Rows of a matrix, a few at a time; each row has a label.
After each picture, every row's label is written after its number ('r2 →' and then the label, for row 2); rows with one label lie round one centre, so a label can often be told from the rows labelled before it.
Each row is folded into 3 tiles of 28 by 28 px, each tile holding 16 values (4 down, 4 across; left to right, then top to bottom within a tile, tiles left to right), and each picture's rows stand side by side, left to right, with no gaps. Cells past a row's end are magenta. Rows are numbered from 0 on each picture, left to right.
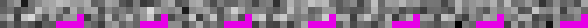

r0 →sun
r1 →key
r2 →key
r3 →sun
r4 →sun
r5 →sun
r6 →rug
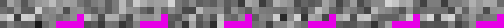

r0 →sun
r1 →sun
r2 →rug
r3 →key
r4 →sun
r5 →sun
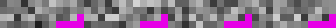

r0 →sun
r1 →sun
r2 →key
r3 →key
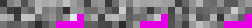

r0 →sun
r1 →sun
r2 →key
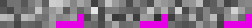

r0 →sun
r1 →key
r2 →key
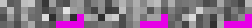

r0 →key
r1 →sun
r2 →rug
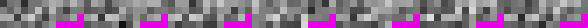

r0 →sun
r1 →sun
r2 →sun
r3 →rug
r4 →sun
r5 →sun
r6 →sun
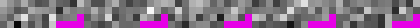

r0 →rug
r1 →key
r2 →key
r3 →sun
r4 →rug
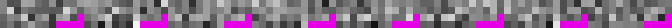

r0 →key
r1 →rug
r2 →sun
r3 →rug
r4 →sun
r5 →sun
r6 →rug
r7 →key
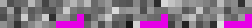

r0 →key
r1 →rug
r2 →rug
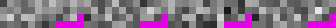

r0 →sun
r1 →key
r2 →rug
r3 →key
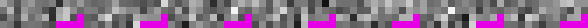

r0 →key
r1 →rug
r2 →key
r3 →rug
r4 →sun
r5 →rug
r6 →sun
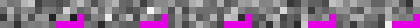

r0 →key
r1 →key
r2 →key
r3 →rug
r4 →rug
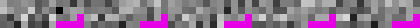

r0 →rug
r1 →sun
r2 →rug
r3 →sun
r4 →sun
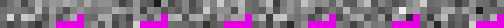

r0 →sun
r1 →rug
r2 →sun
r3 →sun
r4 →key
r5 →rug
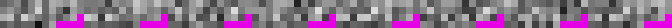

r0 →sun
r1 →sun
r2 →key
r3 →key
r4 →sun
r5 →key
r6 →rug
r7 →sun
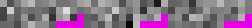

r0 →key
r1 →rug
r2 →sun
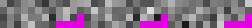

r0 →key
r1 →key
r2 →rug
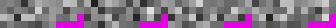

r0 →sun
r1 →key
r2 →key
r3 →sun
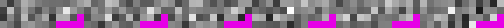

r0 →key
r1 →key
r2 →key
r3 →sun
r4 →sun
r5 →rug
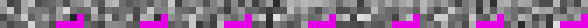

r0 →key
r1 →key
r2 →rug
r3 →sun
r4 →sun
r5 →rug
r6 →rug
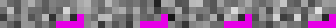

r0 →key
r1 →rug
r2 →key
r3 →key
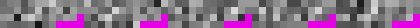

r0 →sun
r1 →rug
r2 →key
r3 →key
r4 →sun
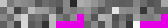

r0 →rug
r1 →rug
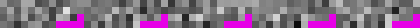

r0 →key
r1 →rug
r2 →sun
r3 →rug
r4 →rug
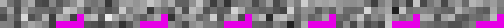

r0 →key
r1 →sun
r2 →key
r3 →sun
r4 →rug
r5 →sun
